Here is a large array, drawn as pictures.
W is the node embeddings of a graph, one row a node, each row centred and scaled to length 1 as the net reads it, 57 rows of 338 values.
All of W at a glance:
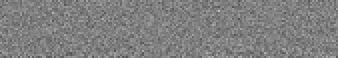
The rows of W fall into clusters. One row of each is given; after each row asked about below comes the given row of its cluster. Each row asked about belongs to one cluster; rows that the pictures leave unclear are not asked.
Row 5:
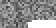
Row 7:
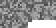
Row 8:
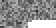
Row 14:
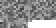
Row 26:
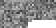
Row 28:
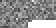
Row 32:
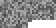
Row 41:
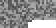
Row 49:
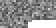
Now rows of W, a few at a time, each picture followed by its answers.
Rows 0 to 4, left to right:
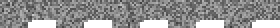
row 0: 7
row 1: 28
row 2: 5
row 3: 8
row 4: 28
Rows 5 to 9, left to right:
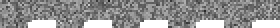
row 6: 26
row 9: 28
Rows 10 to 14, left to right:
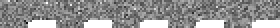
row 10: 49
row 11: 41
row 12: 14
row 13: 26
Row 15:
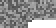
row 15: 41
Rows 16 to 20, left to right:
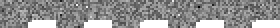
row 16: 32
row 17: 7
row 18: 8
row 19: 7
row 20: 28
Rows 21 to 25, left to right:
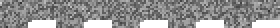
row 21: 32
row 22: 14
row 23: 8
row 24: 14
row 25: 41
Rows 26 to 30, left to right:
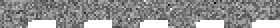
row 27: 32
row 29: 49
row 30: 14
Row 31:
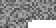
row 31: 28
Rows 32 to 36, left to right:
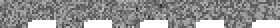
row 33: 28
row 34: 26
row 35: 14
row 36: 7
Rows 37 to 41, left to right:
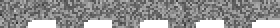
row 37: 26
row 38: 41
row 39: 8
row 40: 5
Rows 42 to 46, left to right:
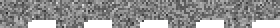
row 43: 32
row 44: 49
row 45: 41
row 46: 14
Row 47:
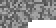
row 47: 7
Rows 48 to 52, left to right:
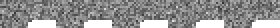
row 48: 7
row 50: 49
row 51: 32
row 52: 26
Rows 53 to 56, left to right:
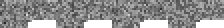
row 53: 26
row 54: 5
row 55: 32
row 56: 41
